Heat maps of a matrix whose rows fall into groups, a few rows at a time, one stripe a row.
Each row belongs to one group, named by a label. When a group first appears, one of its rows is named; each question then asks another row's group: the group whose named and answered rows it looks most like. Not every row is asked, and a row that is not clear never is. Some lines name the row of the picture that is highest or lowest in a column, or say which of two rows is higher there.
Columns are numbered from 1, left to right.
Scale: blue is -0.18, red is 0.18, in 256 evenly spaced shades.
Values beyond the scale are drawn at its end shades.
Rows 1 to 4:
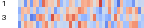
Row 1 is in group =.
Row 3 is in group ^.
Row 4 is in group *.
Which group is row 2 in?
*
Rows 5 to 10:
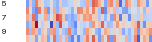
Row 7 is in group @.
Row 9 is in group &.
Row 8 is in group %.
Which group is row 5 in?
*
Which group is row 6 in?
@
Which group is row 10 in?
@
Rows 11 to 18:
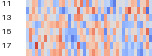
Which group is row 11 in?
^
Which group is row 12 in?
*
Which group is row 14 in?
=
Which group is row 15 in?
@
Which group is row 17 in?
=
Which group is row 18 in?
=
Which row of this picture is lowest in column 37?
17
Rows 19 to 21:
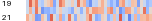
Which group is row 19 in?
^
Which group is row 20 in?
*
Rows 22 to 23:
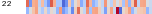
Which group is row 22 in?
&
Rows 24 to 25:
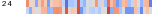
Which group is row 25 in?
=
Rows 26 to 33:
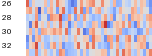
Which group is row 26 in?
@
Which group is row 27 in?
^
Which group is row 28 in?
&
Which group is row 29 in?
%
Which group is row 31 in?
*
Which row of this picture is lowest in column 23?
28
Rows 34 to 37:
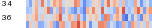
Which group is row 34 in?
=
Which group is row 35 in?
%
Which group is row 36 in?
=
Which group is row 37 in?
^
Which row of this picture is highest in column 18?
37
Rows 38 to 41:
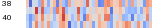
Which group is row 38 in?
&
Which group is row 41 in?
%
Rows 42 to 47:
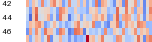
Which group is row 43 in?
%
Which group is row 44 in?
%
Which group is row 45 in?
*
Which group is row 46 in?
^
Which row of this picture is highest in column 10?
42
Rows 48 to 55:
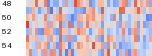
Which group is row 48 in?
^
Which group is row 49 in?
%
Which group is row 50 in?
@
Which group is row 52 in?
^
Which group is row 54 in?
@
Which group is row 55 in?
&
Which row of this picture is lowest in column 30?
48
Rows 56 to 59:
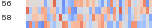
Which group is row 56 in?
*
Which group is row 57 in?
&
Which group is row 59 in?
^
